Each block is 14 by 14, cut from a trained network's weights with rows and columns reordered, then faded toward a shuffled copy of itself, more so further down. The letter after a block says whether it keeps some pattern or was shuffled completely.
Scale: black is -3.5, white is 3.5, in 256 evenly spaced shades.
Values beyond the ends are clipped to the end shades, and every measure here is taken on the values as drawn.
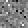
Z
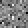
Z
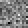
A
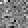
Z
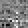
A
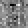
A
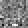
A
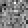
Z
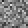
Z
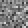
Z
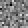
Z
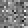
A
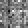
A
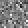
Z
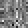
A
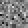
Z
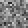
Z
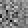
A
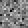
Z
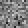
Z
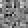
A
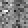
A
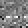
A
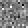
Z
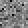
Z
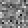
Z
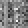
A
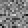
Z
